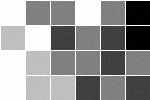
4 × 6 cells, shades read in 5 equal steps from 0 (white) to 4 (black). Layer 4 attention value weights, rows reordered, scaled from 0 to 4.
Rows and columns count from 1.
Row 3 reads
0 1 2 2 3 2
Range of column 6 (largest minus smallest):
2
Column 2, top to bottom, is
2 0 1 1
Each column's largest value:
1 2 3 3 3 4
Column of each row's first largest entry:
6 6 5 4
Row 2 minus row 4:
1 -1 2 -1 1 1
